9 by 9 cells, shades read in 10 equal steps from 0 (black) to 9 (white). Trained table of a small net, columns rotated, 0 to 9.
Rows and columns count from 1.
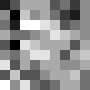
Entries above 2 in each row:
7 6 8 9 8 9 9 9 9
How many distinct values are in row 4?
5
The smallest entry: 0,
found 2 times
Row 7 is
8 3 6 4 6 6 5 5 6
